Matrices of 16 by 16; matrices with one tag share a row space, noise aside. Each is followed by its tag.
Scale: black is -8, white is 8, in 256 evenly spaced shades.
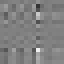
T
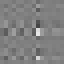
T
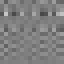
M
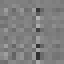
T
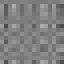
M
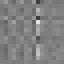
T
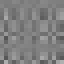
M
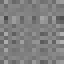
M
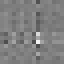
T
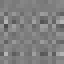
M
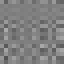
M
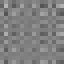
M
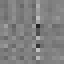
T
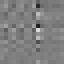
T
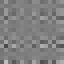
M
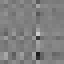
T
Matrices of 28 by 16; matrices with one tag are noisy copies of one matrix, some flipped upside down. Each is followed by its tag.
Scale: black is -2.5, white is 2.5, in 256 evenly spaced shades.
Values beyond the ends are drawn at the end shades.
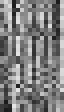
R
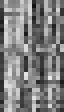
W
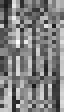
R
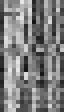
W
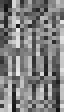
R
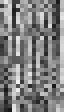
R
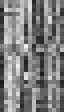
W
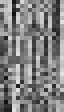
R
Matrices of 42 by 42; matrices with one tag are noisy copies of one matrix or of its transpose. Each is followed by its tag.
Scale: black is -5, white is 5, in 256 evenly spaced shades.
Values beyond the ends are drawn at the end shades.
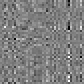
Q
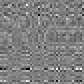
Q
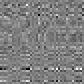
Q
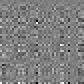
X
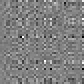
X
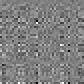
X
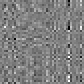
Q
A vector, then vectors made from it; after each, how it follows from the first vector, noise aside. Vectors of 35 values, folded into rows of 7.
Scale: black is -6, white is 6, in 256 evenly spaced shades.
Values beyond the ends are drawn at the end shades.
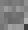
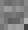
copied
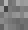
wrapped around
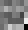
scaled up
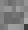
copied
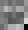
scaled up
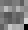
scaled up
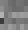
wrapped around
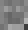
copied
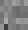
wrapped around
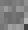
copied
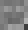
copied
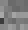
wrapped around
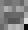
scaled up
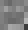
copied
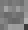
copied
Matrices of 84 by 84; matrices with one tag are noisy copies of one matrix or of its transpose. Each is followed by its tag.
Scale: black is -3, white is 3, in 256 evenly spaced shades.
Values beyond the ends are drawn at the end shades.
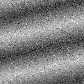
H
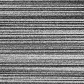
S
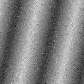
H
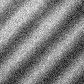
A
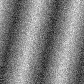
H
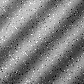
A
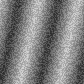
H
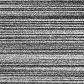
S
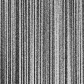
S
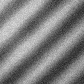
A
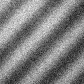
A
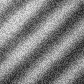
A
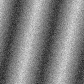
H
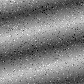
H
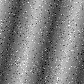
H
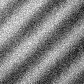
A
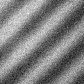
A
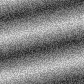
H
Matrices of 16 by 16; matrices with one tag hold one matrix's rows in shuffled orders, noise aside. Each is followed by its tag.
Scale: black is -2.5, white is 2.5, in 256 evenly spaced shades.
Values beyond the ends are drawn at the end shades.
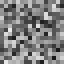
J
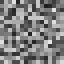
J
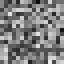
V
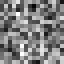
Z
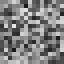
Z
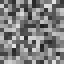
J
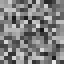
J
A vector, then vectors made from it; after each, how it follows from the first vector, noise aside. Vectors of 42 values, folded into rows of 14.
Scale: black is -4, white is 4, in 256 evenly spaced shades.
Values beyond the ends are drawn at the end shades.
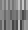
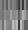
negated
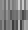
copied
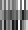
scaled up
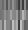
negated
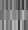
negated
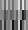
scaled up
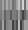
copied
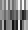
scaled up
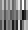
scaled up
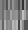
negated
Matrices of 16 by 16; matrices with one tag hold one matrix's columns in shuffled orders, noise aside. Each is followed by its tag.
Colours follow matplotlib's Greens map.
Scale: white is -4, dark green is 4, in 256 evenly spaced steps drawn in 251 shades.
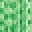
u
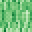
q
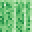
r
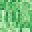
q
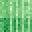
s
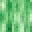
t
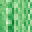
u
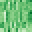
q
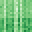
s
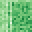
r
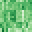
q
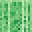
r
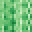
u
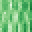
t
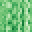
u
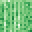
r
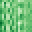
u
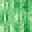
t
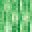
t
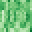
q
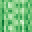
u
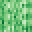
u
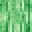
t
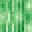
t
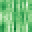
t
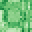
q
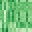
q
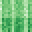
s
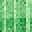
s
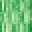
t
